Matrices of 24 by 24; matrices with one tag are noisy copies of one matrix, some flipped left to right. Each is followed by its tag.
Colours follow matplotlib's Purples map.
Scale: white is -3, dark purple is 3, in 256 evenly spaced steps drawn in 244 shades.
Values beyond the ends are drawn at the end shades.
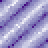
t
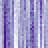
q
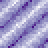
t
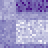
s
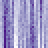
q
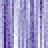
q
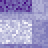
s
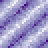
t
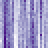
q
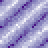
t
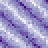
t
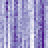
q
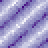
t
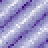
t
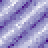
t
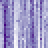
q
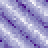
t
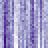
q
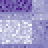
s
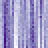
q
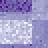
s
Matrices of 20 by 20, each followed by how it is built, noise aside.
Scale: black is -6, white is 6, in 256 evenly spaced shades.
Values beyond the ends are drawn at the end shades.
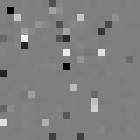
sparse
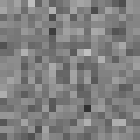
low rank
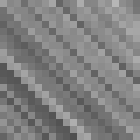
Toeplitz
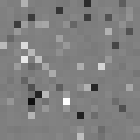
sparse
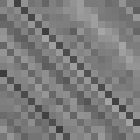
Toeplitz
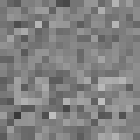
low rank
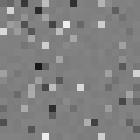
sparse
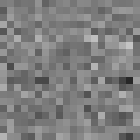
low rank
